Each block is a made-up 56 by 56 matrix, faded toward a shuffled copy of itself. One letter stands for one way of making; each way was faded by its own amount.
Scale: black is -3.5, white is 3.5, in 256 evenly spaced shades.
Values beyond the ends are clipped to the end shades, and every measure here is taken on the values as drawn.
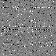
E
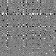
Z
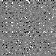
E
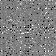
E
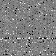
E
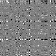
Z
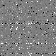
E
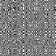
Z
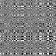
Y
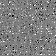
E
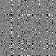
Z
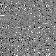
E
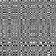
Y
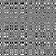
Y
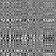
Y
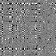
Z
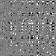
Z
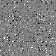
E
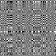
Y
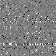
E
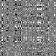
Z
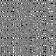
Z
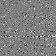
E
